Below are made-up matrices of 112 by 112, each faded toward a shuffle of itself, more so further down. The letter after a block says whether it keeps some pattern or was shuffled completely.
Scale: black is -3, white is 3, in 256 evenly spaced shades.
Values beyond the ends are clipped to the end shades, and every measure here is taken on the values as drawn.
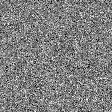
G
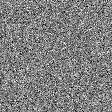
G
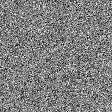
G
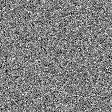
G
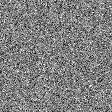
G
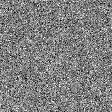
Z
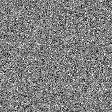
Z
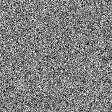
Z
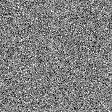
G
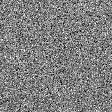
G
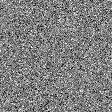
G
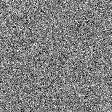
G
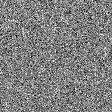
Z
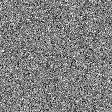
G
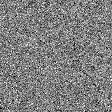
G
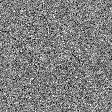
G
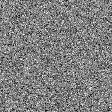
G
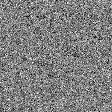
Z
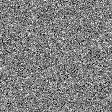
Z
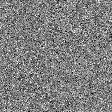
G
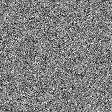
Z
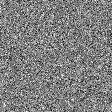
G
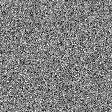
Z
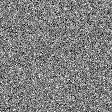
G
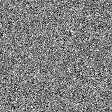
G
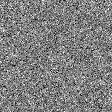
G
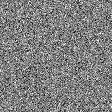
Z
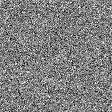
Z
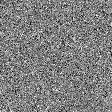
G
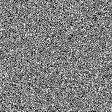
Z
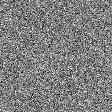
Z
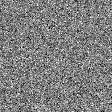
Z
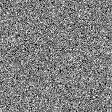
Z
